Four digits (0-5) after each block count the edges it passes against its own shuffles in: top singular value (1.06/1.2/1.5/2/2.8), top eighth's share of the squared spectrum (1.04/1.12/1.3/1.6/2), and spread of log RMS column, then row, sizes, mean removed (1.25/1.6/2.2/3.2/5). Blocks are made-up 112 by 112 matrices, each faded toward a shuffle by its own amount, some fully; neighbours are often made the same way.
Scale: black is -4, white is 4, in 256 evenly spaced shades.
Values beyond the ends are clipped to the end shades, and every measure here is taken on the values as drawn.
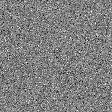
0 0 0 0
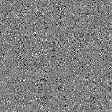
4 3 2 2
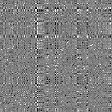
5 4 3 3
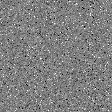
0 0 1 0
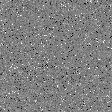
2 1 0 0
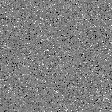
3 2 0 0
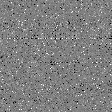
3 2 0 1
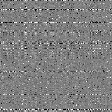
5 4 2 3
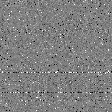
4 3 0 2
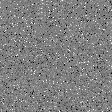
2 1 0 1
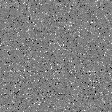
3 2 0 1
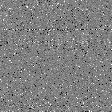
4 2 0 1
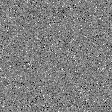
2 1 0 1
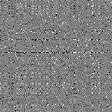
5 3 1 2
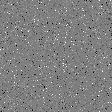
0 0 0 0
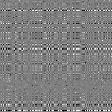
5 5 3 4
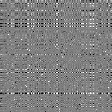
5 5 3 4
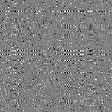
5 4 2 3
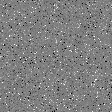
0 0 0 0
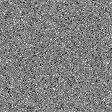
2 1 0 0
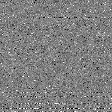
3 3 0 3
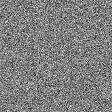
0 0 0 0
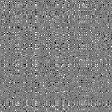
5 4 3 3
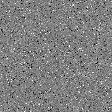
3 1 0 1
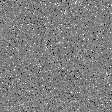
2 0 0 0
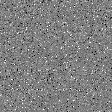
3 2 0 1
